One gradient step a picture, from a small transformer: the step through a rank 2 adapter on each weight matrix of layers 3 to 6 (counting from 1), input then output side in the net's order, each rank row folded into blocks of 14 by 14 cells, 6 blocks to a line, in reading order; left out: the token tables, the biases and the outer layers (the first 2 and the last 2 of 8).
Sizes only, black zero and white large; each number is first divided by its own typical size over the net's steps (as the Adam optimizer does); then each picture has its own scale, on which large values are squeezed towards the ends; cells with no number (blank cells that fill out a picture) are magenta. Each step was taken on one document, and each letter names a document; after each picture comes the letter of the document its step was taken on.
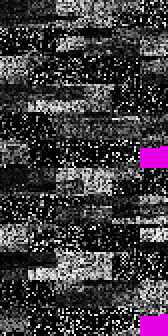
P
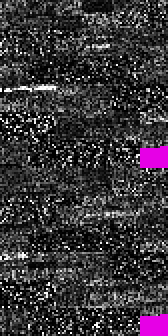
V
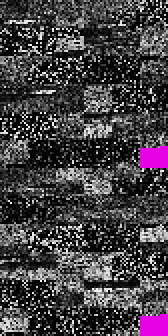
P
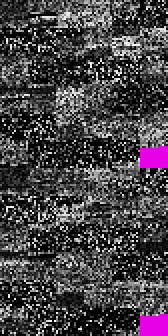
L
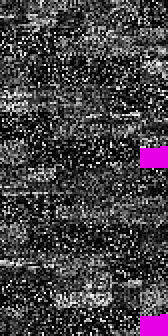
V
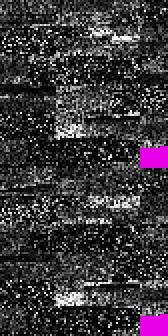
V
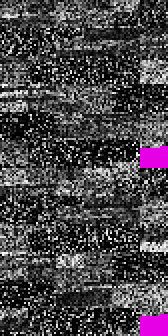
L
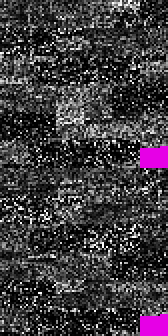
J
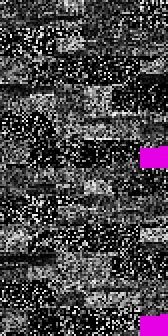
P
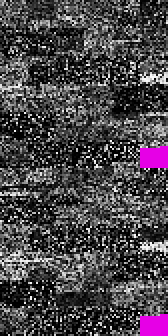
L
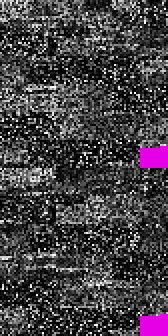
V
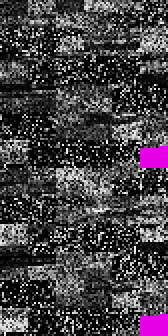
P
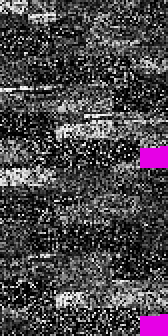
L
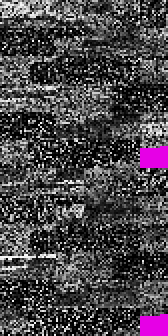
L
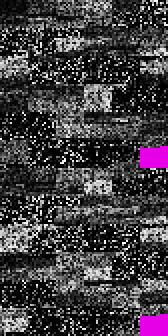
P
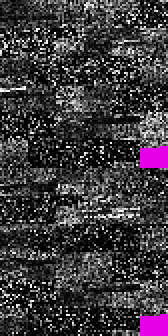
V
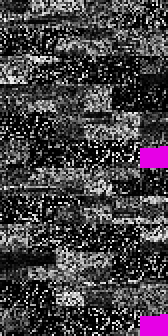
P
